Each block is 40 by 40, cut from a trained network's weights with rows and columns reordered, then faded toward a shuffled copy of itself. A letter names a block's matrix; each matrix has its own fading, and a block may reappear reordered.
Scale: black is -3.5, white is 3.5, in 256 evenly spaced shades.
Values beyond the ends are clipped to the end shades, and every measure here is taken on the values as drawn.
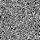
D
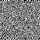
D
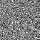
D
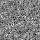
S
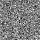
S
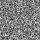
D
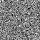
S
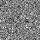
D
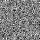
D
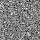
S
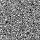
S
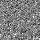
S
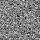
D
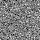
S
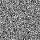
D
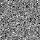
D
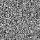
D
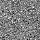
S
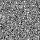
S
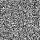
D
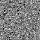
D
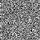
D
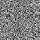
D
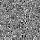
D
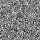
S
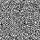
D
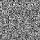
D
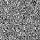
D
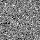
S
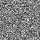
D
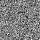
S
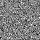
S
